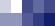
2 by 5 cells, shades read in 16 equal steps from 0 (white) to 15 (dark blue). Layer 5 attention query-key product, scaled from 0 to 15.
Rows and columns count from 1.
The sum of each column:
10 7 23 23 27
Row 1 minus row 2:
-4 -7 1 -3 -3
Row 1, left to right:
3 0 12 10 12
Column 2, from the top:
0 7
